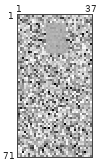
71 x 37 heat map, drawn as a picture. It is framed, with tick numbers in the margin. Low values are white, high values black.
Neither half mirrors the other. On average the colour sits 30% of the way up the scale. There are no regular stripes. The top middle is the calmest part. An odd patch, calmer than its surroundings, sits in the top middle. Fine speckle covers the field. No overall slope runs across the table.
